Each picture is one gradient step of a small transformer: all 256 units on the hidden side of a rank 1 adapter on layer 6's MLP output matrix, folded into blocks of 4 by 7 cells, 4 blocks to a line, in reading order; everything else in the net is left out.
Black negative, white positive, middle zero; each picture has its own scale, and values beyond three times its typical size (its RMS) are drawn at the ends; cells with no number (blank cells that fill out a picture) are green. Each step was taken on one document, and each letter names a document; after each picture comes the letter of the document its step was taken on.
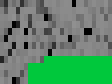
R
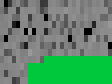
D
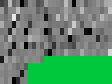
D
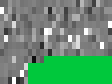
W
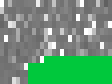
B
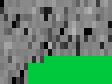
W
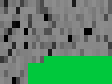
R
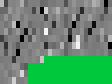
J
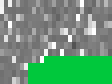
B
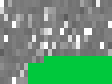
W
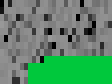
B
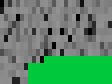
B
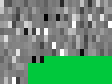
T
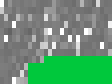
W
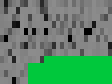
D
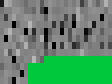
J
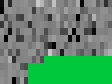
B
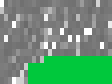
W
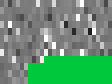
B
